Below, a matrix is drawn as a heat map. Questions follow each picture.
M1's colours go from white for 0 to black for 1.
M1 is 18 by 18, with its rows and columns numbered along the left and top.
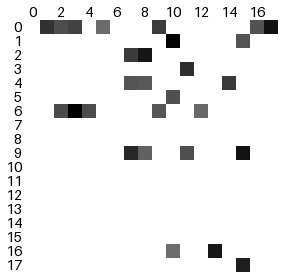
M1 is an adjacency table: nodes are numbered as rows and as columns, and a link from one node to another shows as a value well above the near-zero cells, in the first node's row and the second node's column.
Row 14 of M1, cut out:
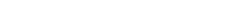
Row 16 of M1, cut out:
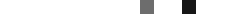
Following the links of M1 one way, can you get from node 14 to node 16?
no
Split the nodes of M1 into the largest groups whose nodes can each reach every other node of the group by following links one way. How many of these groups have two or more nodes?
0
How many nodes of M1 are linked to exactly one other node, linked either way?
3
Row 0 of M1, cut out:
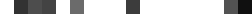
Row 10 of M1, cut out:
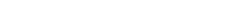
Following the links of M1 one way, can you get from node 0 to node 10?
yes
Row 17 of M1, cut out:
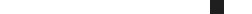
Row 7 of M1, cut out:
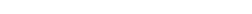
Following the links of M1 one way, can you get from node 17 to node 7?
no
